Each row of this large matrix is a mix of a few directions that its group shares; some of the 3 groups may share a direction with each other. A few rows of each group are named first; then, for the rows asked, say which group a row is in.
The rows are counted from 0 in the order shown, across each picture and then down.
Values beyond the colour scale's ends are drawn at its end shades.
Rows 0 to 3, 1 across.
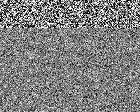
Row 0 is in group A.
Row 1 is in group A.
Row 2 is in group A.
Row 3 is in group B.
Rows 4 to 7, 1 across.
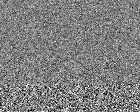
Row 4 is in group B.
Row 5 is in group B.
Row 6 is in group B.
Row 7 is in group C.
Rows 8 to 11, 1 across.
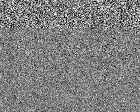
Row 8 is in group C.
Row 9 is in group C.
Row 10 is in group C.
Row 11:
B
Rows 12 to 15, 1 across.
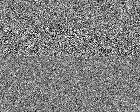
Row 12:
C
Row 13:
B
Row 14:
B
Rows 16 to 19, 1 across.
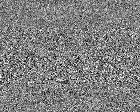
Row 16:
A
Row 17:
A
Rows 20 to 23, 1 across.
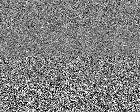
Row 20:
C
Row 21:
B
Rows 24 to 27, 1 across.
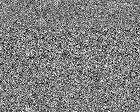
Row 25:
C
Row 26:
A
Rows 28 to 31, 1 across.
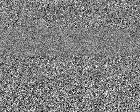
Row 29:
A
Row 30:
A
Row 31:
C
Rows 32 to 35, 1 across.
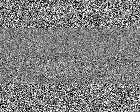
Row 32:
A
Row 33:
C
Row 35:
C
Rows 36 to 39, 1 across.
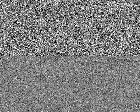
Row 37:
C
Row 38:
A
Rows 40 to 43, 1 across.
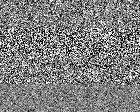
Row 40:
B
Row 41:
C
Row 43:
B
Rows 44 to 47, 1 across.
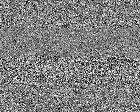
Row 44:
C
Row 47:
C
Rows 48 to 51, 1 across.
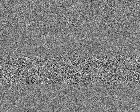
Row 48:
C
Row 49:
A
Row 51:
B
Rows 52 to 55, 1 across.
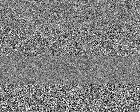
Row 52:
C
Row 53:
B
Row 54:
B
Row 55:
C
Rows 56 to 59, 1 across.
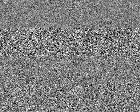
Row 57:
A
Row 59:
C
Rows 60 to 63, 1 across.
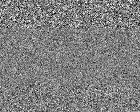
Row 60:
B
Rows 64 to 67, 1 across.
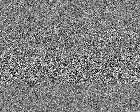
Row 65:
A
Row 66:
B
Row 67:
A
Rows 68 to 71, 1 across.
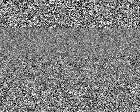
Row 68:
B
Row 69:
C
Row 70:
A
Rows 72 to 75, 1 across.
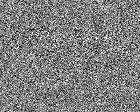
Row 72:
C
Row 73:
A
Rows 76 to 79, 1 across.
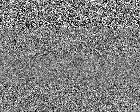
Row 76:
C
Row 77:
B
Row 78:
C
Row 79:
B
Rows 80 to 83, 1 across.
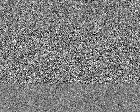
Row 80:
C
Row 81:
B
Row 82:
B
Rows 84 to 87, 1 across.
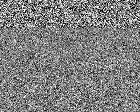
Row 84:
A
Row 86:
A
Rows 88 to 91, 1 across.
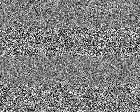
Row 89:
A
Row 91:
A
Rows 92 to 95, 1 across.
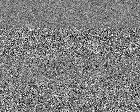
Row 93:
A
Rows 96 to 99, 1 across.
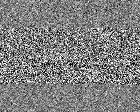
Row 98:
A
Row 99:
B
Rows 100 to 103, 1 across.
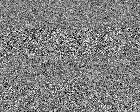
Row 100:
C
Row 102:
A
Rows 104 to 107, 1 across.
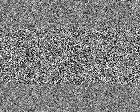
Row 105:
C
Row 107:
A
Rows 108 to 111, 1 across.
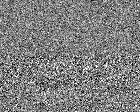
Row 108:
C
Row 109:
C
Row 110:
A
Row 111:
A
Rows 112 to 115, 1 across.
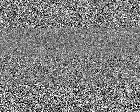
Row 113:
A
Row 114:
B
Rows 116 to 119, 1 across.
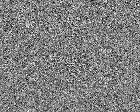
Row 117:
B
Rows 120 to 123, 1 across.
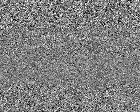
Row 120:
B
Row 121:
A
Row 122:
B
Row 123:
B
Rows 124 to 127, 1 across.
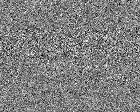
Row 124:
B
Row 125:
C
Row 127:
A
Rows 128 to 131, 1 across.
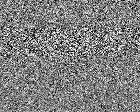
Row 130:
B
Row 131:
B
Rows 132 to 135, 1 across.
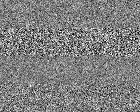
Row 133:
C
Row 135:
A
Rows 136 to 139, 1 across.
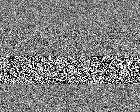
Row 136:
B
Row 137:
B
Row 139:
C
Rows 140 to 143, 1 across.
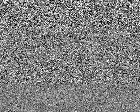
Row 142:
B
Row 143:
A
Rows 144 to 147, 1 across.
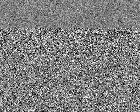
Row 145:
A
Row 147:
B
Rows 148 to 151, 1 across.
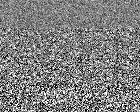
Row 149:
B
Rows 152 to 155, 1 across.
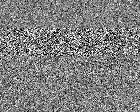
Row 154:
A
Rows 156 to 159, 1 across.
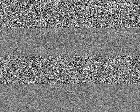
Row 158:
A
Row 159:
B
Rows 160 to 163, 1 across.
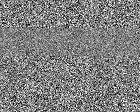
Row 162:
B
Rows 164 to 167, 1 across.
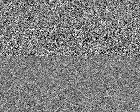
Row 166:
B
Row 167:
B
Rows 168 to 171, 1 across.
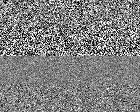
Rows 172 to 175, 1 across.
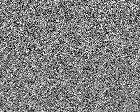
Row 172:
A
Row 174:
A
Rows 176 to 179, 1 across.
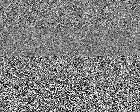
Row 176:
B
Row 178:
C
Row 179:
B
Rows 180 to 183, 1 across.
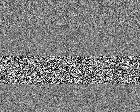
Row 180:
C
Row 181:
C
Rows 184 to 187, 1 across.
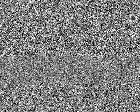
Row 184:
A
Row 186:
C
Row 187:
C
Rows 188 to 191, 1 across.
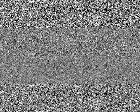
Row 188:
A
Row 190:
A
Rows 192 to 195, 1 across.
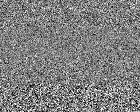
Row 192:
A
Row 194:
C
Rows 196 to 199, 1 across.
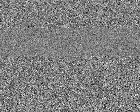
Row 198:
C
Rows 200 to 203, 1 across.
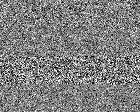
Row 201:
A
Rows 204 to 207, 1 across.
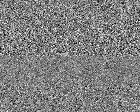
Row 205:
C
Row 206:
B
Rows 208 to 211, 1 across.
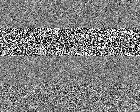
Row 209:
A
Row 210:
B
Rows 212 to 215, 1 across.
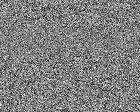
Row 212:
A
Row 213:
C
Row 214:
B
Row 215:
C
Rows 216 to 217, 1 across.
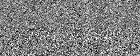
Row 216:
B
